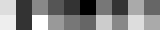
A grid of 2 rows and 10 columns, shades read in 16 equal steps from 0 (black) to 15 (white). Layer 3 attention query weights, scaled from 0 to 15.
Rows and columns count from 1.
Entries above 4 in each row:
6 9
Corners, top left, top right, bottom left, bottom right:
13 6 14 10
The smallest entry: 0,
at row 1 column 6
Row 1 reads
13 3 8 5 3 0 7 3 10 6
